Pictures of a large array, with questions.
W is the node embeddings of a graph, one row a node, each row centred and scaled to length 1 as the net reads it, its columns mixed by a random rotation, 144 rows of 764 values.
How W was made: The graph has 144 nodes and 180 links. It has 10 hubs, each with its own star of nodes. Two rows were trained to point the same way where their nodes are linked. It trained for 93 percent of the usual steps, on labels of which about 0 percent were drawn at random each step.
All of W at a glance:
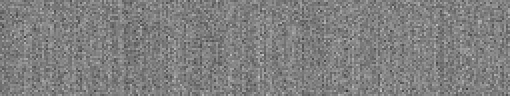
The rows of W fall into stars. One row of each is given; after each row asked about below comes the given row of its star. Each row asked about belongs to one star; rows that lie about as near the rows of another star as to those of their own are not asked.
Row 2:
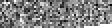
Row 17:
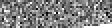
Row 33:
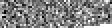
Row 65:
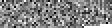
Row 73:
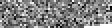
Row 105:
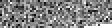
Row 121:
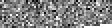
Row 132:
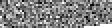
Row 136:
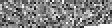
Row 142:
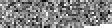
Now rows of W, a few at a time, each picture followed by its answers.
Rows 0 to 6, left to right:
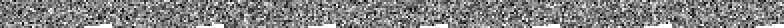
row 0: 136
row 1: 17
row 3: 65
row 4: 121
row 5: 73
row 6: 136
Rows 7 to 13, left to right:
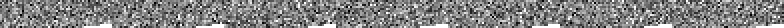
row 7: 17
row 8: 65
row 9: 73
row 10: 136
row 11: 17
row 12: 132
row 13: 121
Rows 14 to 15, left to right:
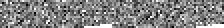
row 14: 142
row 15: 121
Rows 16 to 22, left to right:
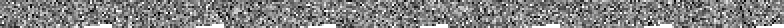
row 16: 105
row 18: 2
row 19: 105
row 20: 2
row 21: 136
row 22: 142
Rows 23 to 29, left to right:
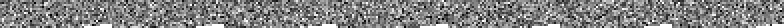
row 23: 142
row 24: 136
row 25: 2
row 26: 33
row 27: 65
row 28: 17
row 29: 121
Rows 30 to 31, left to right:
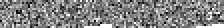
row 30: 142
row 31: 142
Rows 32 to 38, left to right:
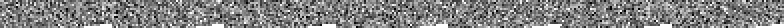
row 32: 33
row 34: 2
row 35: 17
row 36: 121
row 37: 142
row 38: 121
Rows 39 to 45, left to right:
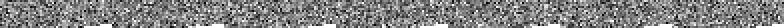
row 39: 105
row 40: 2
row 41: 2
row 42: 132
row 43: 121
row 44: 73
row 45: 105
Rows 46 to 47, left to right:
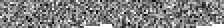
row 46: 105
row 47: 132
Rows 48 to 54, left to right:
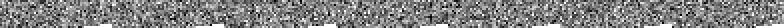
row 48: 132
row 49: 33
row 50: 2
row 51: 121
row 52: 121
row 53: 132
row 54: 136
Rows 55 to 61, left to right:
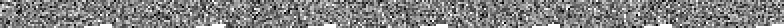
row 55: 136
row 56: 17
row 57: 73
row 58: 142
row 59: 105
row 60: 17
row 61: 17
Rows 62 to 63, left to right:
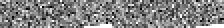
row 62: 73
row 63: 132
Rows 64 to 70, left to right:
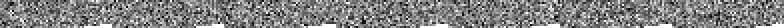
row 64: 2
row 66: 2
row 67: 73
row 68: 33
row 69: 65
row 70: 17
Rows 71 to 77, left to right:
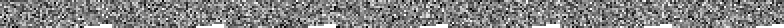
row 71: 105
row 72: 136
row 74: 136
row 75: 2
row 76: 33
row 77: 65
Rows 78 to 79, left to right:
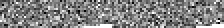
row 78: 121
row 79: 73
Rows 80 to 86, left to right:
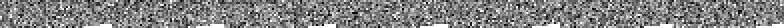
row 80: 132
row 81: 65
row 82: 142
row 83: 136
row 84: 73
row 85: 65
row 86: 33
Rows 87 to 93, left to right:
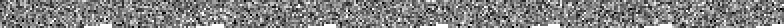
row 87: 73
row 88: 2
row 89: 132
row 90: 132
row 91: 17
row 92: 65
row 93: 73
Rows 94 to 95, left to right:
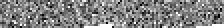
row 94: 73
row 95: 142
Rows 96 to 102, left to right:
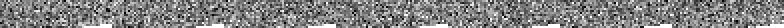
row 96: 17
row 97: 132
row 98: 65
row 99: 136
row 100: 142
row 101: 105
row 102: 2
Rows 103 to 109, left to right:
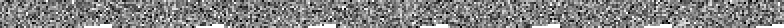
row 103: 121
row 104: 105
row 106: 136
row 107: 73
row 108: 121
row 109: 142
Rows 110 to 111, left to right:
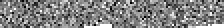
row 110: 132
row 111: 121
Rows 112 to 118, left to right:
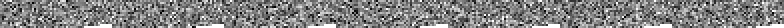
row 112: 136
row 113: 105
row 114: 132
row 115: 136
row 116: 105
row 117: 105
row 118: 65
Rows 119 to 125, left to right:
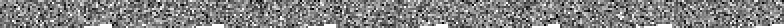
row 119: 73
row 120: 121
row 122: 73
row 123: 33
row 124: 2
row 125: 33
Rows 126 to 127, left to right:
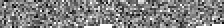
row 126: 105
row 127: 33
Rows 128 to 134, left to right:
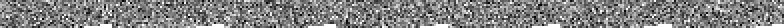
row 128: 105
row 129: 121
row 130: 142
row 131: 132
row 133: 132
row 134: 17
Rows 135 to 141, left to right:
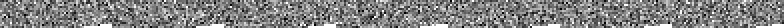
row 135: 33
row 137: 136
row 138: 121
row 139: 142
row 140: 142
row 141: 121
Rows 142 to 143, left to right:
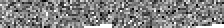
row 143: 65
